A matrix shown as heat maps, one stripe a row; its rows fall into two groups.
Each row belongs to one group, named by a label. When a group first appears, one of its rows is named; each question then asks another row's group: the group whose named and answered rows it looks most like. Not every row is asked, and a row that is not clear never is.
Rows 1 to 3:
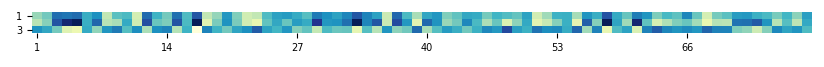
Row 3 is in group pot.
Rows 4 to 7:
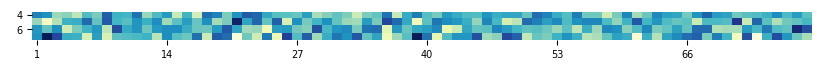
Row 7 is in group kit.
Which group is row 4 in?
pot
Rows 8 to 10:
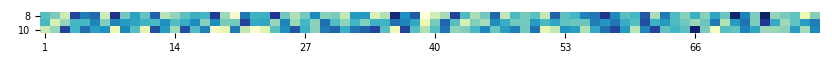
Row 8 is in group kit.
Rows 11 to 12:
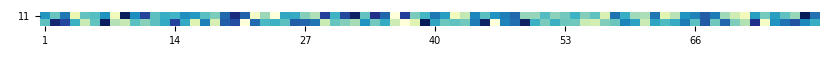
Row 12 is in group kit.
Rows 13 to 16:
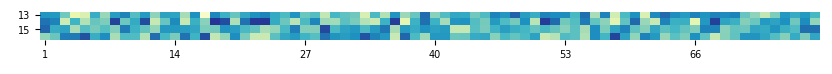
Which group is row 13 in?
pot
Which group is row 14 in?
pot
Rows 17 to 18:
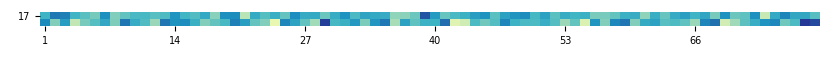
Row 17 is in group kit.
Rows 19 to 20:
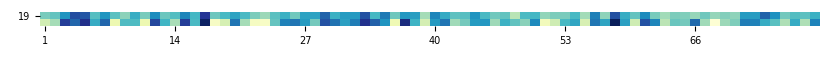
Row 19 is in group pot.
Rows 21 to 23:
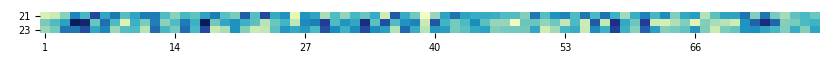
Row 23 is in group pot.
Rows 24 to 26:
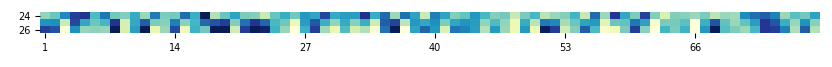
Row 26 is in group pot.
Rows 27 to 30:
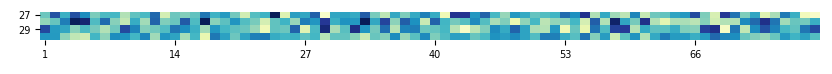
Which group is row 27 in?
kit
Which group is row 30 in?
pot
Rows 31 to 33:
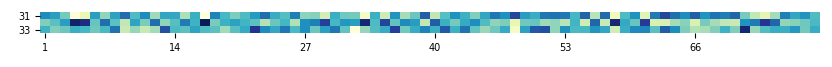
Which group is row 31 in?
pot
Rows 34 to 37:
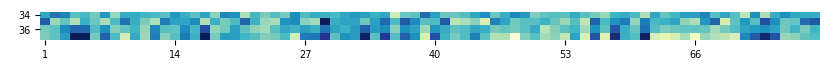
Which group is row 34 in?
kit
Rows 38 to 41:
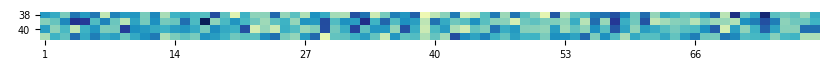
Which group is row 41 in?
kit
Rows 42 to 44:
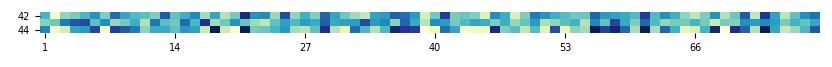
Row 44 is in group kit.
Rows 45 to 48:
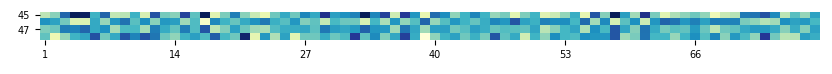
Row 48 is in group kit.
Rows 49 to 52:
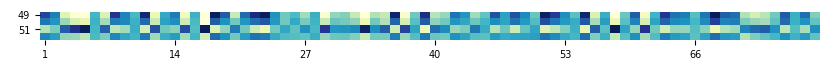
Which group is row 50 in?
pot
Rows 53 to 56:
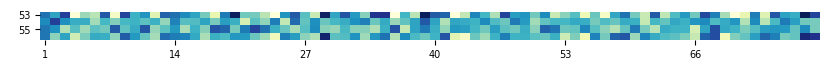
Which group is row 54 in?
kit
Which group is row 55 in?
pot
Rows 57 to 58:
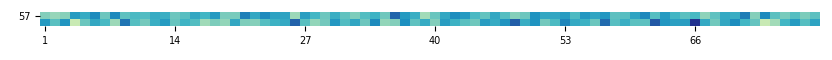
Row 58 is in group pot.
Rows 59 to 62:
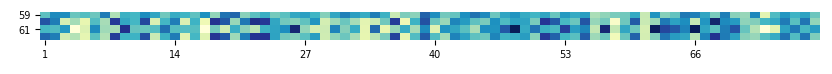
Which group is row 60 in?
pot
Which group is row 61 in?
pot
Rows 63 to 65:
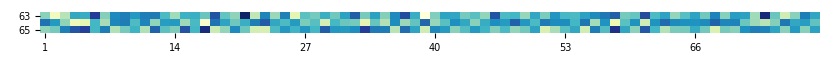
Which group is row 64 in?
pot
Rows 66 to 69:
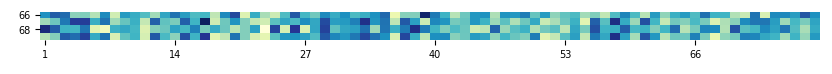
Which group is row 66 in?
kit
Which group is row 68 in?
kit
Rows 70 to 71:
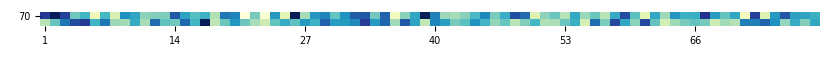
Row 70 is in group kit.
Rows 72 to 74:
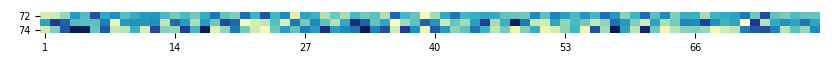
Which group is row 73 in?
kit
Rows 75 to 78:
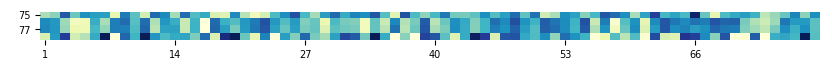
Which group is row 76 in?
pot
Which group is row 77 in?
pot
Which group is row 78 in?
kit
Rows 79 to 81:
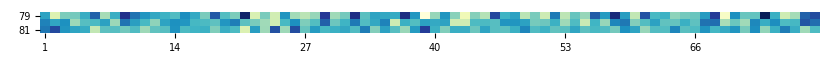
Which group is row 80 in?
kit
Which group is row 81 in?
kit
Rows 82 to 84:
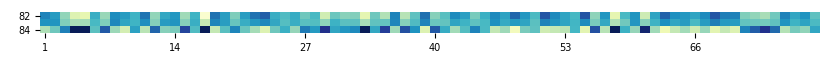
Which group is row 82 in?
pot
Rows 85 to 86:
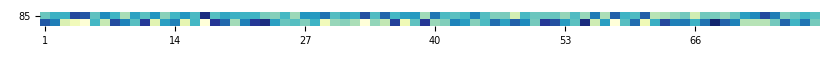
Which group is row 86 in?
pot
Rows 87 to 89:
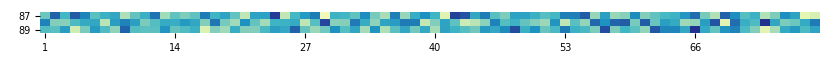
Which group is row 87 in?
kit
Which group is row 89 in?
pot
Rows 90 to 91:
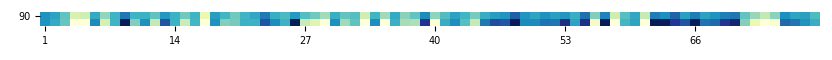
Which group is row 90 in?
pot
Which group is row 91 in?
pot
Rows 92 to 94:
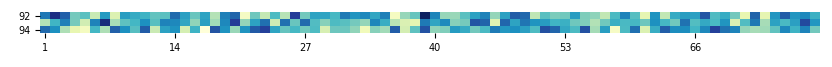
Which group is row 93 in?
kit
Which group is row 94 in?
pot
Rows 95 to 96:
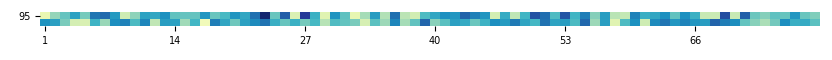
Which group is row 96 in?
pot
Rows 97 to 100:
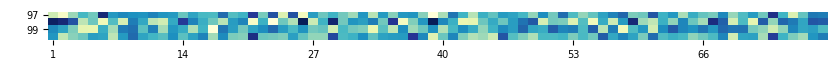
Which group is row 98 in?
kit
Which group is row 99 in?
pot
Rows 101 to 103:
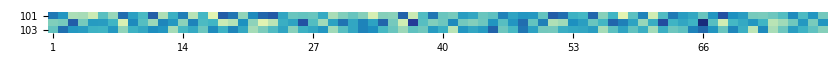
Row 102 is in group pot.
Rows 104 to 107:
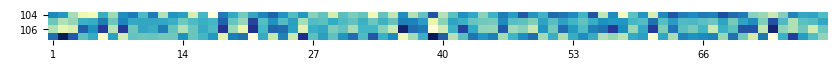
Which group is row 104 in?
pot
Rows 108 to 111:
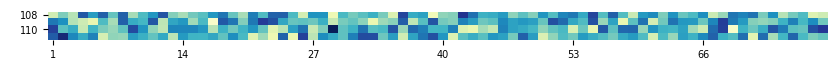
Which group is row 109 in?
pot
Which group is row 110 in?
kit
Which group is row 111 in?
kit
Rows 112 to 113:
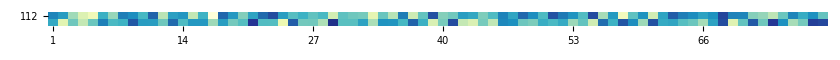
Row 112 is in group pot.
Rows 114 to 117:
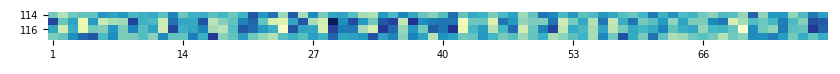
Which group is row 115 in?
kit
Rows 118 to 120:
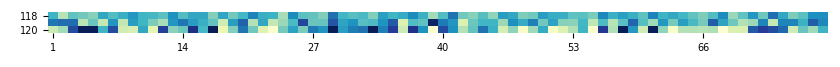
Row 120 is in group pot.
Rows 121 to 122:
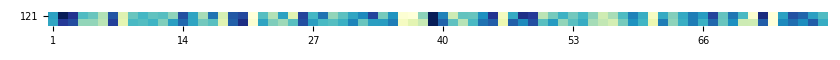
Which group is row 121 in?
kit
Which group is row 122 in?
kit
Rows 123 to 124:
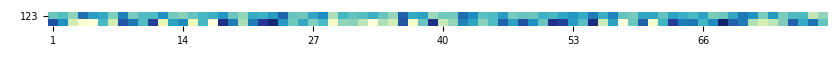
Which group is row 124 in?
pot
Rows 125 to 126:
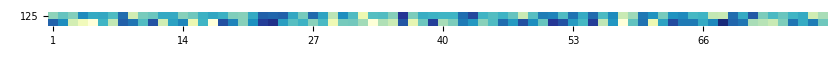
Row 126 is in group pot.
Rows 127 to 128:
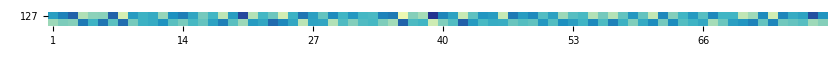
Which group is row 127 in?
kit
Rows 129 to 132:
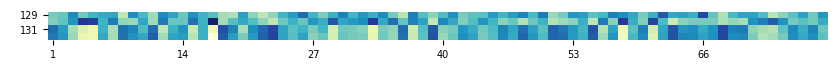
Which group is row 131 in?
pot
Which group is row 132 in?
pot
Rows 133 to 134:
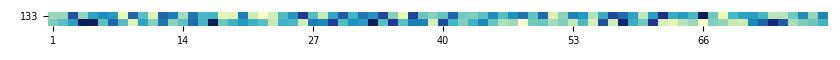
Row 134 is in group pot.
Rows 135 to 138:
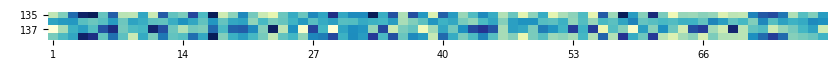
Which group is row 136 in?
kit
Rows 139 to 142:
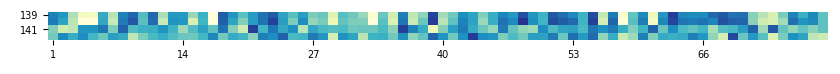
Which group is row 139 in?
pot
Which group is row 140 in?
pot
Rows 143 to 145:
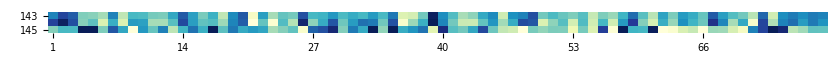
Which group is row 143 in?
kit
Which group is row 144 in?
kit
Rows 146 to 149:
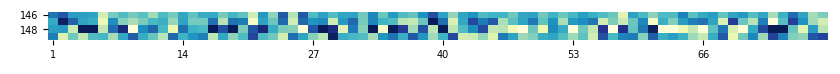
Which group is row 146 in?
kit
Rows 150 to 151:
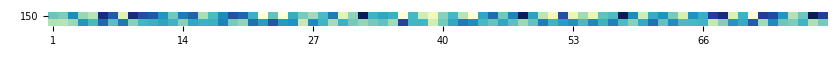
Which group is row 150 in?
kit
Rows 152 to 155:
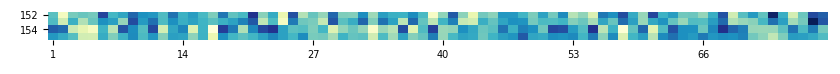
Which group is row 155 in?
pot
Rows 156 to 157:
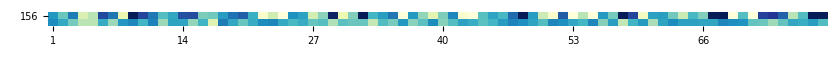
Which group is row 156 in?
kit
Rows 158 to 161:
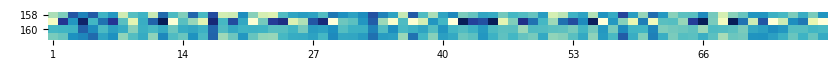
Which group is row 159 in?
kit
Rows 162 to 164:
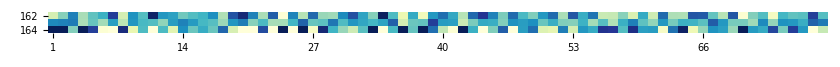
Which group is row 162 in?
kit
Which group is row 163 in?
kit
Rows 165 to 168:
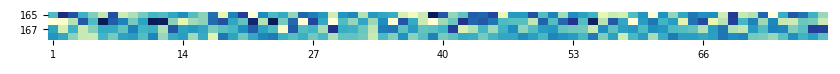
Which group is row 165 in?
kit
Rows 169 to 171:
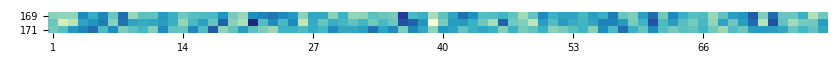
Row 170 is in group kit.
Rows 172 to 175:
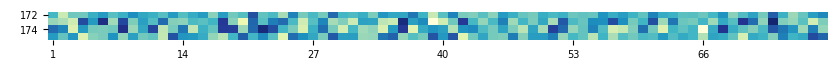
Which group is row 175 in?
kit
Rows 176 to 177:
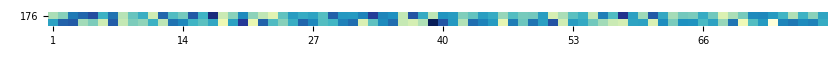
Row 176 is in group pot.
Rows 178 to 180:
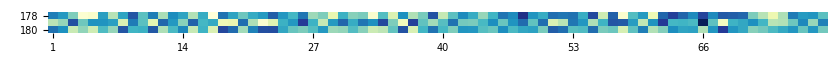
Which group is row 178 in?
pot
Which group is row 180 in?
pot
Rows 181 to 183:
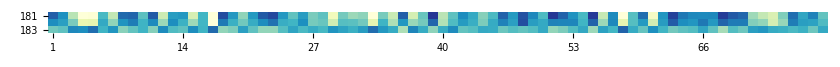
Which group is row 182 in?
pot
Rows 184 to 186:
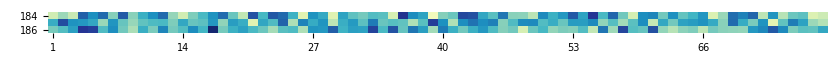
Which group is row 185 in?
kit
